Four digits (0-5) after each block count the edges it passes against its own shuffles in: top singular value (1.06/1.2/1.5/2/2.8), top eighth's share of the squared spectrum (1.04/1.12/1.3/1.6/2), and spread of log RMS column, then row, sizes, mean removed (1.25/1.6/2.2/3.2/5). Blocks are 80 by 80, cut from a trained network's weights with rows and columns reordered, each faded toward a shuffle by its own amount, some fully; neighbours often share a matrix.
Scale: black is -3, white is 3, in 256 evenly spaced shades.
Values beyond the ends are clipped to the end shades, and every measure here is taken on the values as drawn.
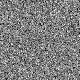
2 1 0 0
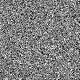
0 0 0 0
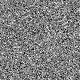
0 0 0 0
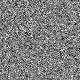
2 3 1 1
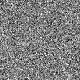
2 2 0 1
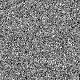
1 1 0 0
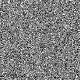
2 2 0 1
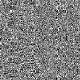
3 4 3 2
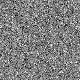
1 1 0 1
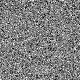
0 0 0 0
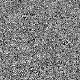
2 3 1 2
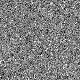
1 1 0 0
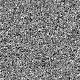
1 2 0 0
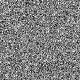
2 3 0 1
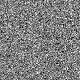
1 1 0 0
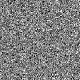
2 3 1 2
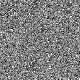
1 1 0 1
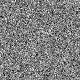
1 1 0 0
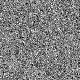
2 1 0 0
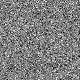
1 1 0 0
